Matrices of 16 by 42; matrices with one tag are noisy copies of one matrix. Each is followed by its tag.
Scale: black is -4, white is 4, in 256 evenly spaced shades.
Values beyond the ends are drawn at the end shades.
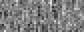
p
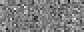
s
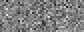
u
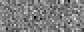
s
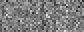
u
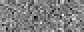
s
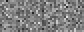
u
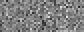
u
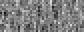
p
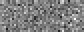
s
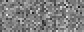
u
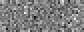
s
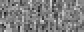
p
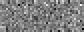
s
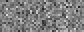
u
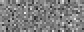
s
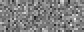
s
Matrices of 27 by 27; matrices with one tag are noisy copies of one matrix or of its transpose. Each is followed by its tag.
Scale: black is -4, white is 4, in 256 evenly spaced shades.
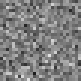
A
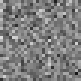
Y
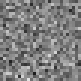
A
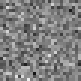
A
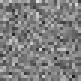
Y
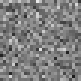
Y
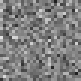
Y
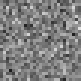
A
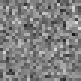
A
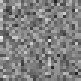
Y
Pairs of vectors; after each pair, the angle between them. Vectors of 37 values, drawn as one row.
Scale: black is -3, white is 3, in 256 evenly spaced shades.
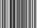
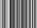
nearly parallel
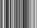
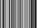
nearly opposite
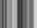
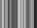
nearly opposite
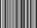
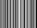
partly aligned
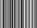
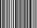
partly opposed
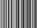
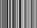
nearly opposite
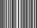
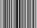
nearly opposite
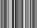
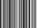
partly opposed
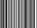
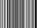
nearly opposite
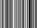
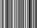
nearly parallel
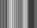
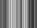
nearly parallel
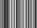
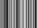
nearly parallel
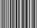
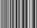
nearly parallel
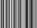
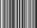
partly opposed
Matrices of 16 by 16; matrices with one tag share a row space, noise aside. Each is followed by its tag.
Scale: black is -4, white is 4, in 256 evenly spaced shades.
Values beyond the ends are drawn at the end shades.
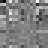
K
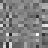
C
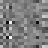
C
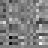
K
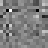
C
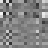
C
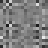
C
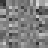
K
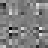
K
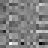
K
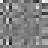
C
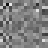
C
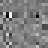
C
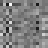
C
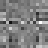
K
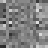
K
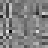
C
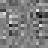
K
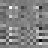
K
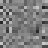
C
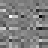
K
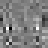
C
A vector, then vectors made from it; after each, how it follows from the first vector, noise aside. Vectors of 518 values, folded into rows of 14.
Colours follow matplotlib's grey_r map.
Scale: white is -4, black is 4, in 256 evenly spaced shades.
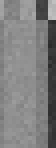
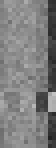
wrapped around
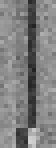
wrapped around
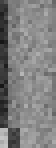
reversed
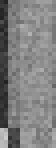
reversed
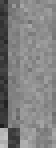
reversed
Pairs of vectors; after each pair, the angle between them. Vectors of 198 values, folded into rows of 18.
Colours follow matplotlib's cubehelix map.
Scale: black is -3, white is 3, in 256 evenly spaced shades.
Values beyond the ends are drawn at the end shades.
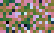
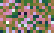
nearly opposite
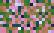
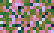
nearly parallel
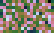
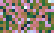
nearly opposite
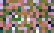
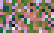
partly aligned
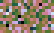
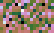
partly aligned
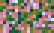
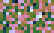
nearly opposite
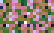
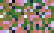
partly opposed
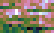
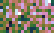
partly aligned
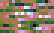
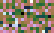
partly opposed
